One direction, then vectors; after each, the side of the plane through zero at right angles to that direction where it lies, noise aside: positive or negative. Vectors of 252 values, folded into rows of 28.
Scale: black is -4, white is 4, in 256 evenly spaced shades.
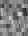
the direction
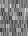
negative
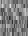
negative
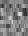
positive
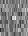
negative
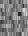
negative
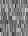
negative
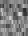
positive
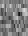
negative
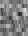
negative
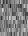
positive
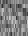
positive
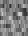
positive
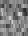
positive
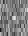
negative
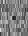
positive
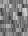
negative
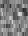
positive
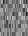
positive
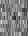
positive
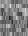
negative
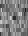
positive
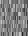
positive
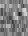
negative
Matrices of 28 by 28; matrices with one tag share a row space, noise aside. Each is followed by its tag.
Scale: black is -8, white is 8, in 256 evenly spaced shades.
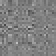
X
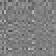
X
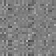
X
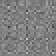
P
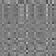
P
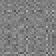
P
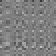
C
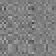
X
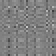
P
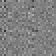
X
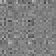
X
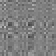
X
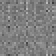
P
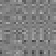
C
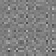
P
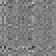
X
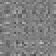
C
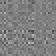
X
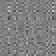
P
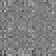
X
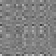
C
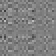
X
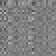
X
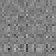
P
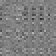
C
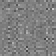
P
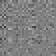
X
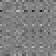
C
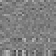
C
